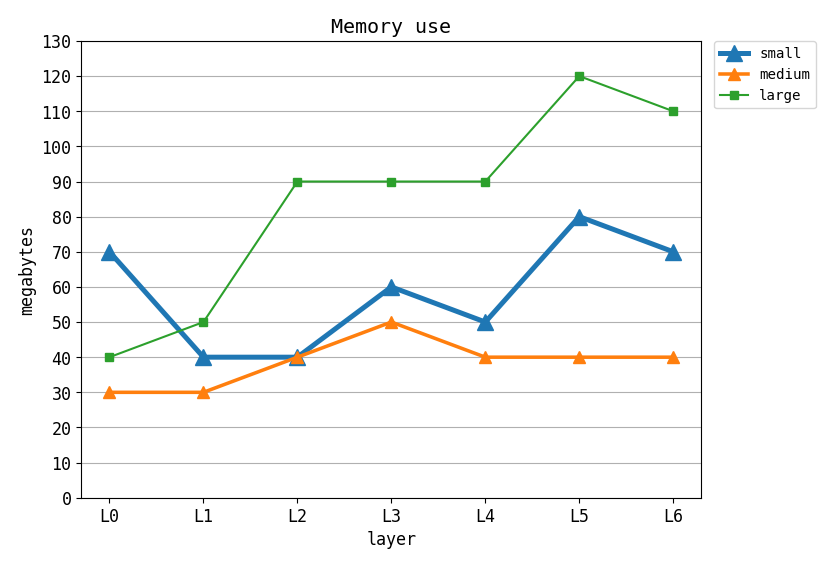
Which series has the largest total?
large
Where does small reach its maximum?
L5
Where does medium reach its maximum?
L3
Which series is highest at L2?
large
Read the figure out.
Title: Memory use
x-axis: layer, ticks L0 L1 L2 L3 L4 L5 L6
y-axis: megabytes, ticks 0 10 20 30 40 50 60 70 80 90 100 110 120 130
Legend: small, medium, large
Values:
small: 70 40 40 60 50 80 70
medium: 30 30 40 50 40 40 40
large: 40 50 90 90 90 120 110
